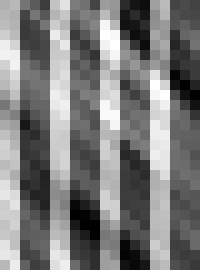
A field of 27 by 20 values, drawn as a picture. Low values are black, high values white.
The bottom middle is the ninth with the lowest average. The ninth with the highest average is the top left. Upright stripes repeat 4 times across the table. Overall the values sit about 50% of the way up the scale.
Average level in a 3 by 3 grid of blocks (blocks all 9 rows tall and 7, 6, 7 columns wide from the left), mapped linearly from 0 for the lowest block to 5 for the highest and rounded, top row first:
5 3 1
4 3 3
4 0 1
